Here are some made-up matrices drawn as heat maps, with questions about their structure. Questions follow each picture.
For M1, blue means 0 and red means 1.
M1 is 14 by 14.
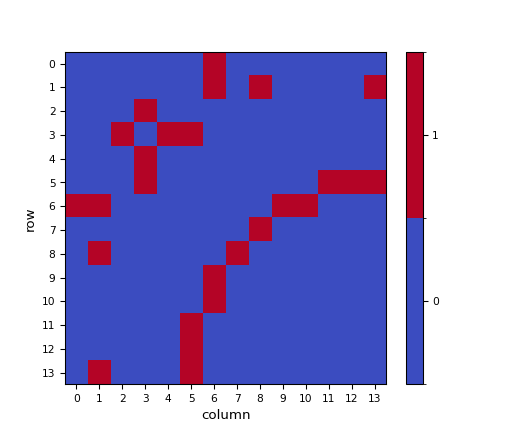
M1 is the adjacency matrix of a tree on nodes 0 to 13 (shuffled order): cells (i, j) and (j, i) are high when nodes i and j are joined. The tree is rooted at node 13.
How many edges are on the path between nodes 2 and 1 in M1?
4
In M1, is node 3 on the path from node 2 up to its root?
yes
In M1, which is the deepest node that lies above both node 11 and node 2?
5
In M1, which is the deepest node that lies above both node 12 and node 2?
5
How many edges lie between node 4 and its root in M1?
3
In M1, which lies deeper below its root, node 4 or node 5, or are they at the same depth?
node 4
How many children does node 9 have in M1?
0
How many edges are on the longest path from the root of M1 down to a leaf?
3
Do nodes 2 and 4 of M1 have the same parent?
yes
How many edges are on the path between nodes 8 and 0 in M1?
3
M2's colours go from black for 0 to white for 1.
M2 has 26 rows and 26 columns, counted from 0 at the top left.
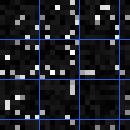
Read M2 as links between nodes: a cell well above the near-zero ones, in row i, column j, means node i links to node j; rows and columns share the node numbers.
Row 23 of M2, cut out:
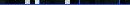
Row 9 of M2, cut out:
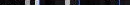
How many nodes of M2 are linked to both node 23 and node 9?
3
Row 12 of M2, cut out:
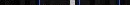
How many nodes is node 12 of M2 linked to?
1
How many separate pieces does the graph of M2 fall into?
4
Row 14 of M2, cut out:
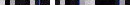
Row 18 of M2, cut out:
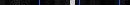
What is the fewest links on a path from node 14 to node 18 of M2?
1
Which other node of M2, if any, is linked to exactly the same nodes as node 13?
node 5
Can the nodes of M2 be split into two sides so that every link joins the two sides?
no
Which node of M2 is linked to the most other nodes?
node 14
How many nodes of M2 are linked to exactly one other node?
12
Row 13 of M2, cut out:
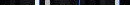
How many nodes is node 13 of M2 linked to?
3
